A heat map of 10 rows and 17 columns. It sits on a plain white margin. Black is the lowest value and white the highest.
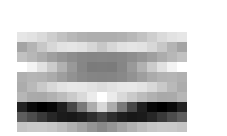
Grain: streaks across. Roughest part: bottom middle. Mirror symmetry: left to right. Histogram: skewed, a long tail of low values.
